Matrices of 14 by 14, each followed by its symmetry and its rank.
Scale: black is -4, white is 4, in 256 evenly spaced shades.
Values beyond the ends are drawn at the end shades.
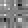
symmetric, rank two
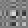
symmetric, rank one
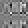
neither, rank two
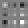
symmetric, rank one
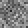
symmetric, full rank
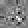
symmetric, rank two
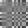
symmetric, rank one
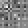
symmetric, rank two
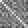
symmetric, full rank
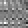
neither, rank two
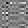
neither, rank two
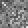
symmetric, full rank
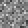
symmetric, full rank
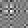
symmetric, rank two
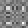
symmetric, rank two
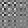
symmetric, rank one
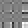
symmetric, rank one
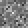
symmetric, full rank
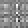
neither, rank two
